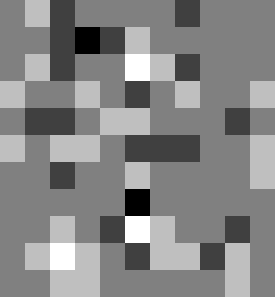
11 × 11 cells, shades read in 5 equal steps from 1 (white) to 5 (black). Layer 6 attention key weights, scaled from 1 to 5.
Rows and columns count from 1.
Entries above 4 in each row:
0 1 0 0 0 0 0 1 0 0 0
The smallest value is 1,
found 3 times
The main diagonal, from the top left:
3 3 4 2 2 4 3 3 3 2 3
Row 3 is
3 2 4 3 3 1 2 4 3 3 3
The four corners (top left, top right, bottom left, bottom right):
3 3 3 3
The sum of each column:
31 31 33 31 34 31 31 34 34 33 30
